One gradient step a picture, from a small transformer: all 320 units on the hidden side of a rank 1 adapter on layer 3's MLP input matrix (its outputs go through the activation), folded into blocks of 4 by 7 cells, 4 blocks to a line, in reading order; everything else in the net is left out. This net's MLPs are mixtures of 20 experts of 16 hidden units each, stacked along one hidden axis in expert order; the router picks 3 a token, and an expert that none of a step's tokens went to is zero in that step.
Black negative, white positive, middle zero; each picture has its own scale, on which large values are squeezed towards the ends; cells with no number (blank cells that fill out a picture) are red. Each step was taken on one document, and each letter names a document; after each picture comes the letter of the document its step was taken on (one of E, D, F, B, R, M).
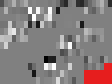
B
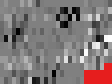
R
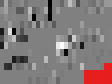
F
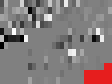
F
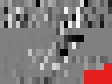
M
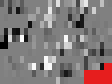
B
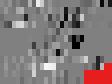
M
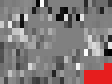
R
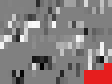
B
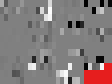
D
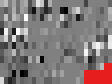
R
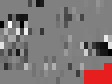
R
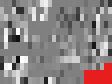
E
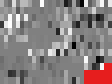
M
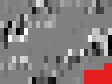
R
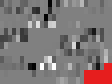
B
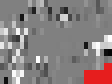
R
